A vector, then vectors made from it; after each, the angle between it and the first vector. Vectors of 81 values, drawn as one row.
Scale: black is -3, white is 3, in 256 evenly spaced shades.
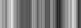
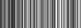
partly opposed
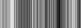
nearly parallel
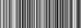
partly aligned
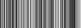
partly opposed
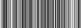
partly aligned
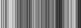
nearly parallel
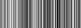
partly aligned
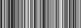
partly opposed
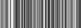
partly aligned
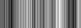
nearly opposite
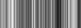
nearly parallel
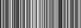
orthogonal
